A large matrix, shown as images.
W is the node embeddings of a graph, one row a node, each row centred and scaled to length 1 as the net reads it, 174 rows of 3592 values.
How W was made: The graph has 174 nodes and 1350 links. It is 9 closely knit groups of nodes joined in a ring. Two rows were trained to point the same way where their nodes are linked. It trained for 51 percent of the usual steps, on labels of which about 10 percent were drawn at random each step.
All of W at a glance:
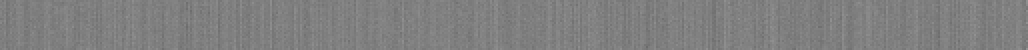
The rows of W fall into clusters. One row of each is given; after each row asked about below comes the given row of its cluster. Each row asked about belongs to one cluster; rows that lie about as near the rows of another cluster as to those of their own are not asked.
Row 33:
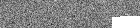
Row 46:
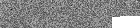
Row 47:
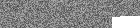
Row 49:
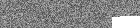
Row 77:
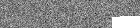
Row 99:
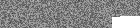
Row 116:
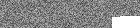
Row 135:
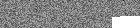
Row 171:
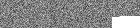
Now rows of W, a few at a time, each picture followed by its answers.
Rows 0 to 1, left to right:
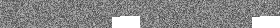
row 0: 47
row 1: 171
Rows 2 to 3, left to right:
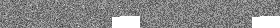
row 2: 47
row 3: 77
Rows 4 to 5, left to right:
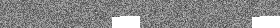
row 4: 49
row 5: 135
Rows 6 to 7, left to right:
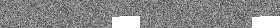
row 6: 77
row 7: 49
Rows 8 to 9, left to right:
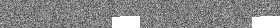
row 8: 135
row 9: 49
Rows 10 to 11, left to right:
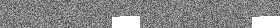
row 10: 116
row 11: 33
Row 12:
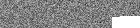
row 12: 171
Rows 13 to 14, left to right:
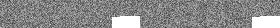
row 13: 116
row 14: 33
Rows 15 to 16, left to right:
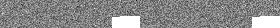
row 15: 171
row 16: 47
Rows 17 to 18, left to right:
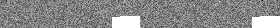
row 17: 99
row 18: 171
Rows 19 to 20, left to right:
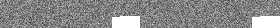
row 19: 171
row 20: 49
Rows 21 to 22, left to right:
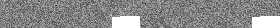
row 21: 49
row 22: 46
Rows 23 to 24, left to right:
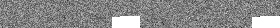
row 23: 33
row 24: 46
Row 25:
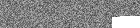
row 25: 116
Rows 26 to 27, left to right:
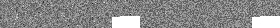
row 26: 77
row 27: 135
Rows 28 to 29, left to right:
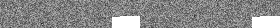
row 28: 33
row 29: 46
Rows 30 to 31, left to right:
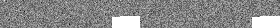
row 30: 77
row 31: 135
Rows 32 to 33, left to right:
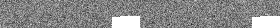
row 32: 33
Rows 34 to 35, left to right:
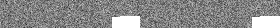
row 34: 99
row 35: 99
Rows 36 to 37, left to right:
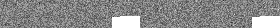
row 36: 33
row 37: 47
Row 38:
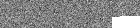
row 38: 135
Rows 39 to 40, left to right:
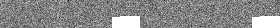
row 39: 46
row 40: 77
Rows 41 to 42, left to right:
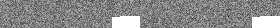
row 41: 135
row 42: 46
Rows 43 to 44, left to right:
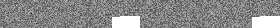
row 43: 77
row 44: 135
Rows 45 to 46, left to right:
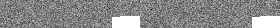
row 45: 135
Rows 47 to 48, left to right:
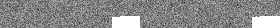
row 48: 77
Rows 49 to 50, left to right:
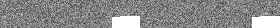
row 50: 116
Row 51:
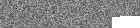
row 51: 171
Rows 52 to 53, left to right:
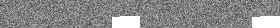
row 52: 77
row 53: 49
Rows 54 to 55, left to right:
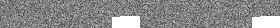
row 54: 77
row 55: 135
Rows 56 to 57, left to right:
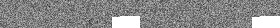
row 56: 77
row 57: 135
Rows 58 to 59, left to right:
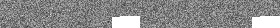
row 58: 46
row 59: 47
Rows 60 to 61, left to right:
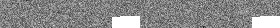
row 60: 46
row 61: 99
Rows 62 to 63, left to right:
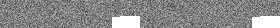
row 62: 116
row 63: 116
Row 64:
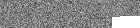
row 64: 33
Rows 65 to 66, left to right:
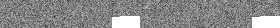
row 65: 135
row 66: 135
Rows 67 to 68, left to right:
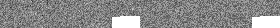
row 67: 116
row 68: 33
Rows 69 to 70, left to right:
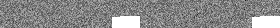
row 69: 116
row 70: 49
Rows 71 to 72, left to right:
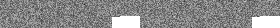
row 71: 99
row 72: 135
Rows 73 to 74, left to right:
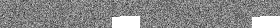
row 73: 135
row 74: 49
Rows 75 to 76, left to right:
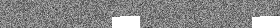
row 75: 49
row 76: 171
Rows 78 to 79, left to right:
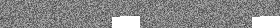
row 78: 171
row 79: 77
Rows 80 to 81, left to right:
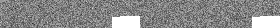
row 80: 46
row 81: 33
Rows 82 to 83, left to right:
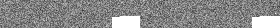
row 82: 135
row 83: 171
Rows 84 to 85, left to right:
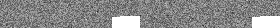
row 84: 116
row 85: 46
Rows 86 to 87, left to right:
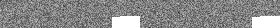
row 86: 33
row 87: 135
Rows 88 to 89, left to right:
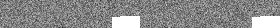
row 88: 135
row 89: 49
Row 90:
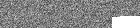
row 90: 116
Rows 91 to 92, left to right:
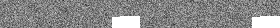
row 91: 77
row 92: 33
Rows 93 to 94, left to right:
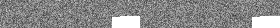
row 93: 33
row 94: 33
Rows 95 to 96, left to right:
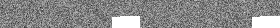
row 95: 49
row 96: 33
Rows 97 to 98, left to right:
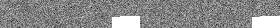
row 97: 49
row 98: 135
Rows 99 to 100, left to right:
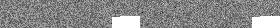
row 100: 33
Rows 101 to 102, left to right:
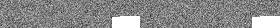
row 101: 116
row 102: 116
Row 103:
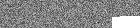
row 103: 135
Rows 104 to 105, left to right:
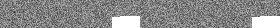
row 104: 49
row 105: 99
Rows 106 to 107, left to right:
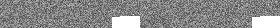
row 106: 171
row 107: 46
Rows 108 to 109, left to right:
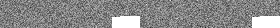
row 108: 116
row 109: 77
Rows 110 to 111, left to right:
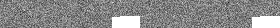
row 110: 33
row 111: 49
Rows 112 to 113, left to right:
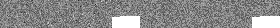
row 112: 49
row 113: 49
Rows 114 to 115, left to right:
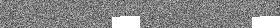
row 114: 171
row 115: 171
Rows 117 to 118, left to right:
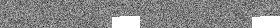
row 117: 99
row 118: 49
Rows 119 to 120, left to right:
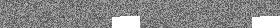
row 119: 33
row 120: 46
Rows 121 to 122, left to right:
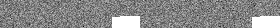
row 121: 116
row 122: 135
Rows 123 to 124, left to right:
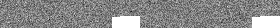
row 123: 116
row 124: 49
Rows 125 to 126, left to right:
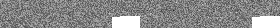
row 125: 46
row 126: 49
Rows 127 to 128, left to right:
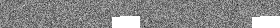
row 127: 171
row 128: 99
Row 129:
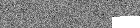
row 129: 49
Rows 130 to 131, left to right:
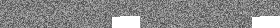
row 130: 116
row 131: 47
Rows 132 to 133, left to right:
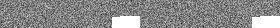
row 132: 116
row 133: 99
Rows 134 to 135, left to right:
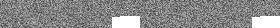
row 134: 46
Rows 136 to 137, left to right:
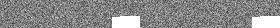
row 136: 116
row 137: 77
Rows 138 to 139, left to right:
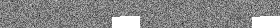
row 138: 47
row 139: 33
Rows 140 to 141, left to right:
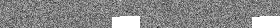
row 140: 33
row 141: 49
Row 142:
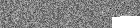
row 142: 99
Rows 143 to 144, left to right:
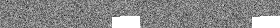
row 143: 99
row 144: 33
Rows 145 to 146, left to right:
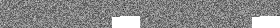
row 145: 171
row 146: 99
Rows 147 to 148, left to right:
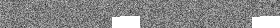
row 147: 47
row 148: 135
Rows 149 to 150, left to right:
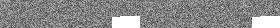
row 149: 46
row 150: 47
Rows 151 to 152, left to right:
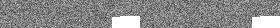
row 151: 49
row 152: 116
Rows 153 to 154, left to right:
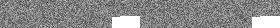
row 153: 99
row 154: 49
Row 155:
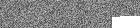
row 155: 116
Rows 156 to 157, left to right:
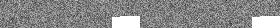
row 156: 33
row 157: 77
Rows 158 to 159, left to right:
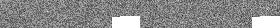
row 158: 46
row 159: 171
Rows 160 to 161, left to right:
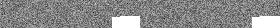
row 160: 47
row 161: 171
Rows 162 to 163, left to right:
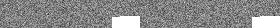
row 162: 77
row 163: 77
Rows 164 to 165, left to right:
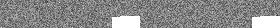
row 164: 99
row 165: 116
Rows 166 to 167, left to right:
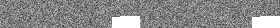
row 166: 99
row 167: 171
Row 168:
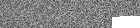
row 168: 116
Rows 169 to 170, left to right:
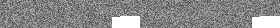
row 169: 99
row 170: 116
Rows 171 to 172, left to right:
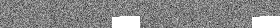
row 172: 46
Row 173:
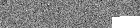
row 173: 99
